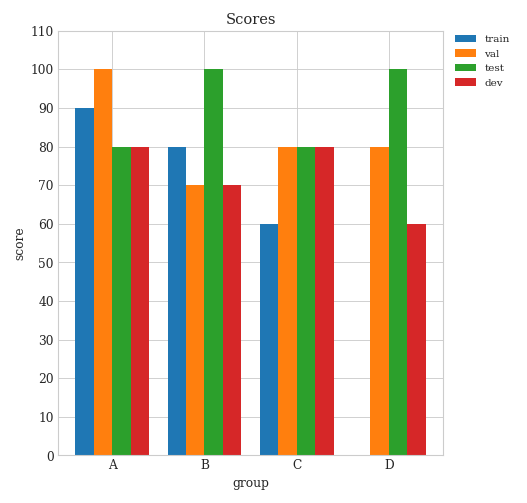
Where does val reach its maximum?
A
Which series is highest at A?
val
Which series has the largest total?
test
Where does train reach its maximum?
A
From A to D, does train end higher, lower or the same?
lower
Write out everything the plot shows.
Title: Scores
x-axis: group, ticks A B C D
y-axis: score, ticks 0 10 20 30 40 50 60 70 80 90 100 110
Legend: train, val, test, dev
Values:
train: 90 80 60 0
val: 100 70 80 80
test: 80 100 80 100
dev: 80 70 80 60
